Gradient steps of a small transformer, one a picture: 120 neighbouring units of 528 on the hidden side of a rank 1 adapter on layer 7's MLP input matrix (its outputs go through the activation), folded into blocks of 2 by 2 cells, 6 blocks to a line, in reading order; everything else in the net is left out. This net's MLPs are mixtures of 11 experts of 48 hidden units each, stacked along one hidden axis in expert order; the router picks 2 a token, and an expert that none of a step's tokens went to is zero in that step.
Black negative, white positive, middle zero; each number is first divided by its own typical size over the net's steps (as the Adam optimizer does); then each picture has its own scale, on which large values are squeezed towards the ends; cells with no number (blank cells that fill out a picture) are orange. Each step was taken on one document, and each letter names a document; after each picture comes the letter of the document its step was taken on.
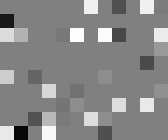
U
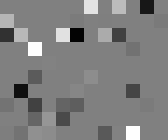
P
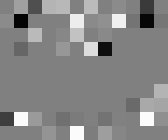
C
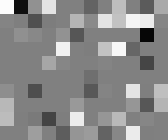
C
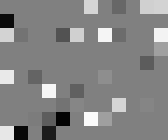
U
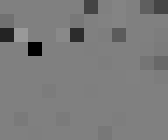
P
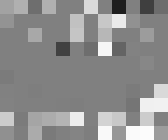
C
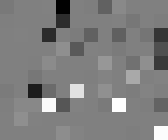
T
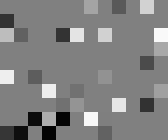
U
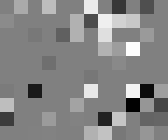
C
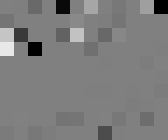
P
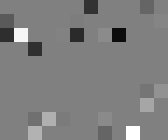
P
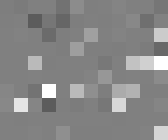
T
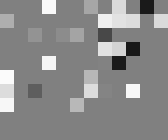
C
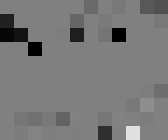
P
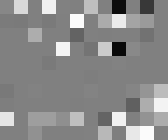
C
